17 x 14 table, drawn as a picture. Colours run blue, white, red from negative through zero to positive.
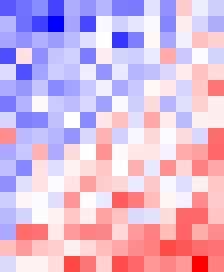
Average level on the scale: 50%. Ninth with the highest average: bottom right. Histogram: bell-shaped. Ninth with the lowest average: top left. Slope: up to the bottom right. Odd rows or columns: none. Mirror symmetry: none.
